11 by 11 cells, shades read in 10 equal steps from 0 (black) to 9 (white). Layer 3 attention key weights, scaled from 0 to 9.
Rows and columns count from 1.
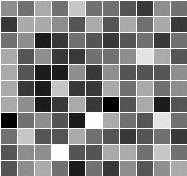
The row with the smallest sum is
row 3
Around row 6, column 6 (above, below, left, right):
2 2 2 6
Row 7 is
6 5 1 2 6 2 0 3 6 1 3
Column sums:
45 49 40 42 40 43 41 44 46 51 42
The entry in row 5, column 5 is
5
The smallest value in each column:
0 2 1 1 1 2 0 2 2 1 2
